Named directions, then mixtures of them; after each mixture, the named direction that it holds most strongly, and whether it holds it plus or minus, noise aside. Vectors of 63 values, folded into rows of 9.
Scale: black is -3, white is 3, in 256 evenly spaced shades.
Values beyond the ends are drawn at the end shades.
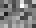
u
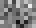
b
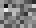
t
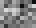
t, plus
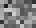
t, plus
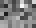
u, plus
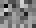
u, plus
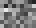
t, plus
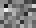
t, plus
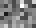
u, plus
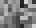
u, minus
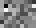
t, plus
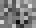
b, plus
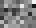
t, minus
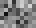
b, plus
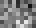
b, minus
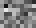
t, plus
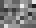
t, minus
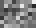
t, minus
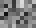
u, plus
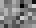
u, minus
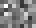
u, minus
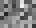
u, plus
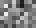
u, minus
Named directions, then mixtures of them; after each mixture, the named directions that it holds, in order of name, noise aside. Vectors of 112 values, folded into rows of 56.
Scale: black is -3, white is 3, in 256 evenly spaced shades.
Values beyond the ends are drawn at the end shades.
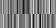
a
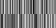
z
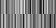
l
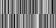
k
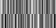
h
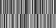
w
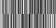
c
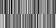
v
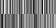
z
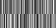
w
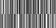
a, z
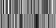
k, z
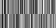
a, k, l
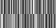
z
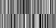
a, k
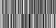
c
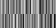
h, l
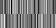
v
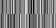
h, w, z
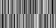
k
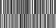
a, w
